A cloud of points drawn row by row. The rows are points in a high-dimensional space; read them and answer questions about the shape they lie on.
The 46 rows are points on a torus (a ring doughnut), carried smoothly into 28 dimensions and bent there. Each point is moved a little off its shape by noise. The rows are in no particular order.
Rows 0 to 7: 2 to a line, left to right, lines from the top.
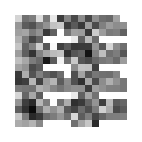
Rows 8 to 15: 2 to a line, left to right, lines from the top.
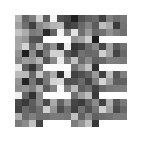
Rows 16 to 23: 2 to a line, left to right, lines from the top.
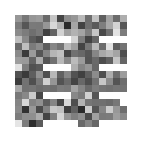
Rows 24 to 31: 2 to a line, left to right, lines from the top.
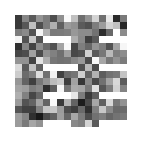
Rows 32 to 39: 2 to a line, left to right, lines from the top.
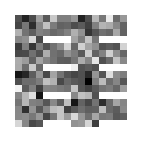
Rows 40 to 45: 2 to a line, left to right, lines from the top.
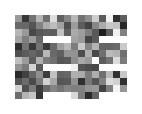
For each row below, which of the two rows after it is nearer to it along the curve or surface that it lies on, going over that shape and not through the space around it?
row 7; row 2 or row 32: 32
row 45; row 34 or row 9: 34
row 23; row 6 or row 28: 28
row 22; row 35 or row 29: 35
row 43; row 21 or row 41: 41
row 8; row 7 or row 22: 22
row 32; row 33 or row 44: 33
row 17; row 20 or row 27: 27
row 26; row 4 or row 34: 34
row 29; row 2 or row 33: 2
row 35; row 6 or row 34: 34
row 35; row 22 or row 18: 22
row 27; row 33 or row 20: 20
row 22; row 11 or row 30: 30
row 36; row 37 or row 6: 37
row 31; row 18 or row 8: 8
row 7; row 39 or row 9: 9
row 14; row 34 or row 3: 34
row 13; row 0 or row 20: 20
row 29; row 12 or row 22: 12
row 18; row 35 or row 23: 23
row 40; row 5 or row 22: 22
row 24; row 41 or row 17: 17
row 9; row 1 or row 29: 1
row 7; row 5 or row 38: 5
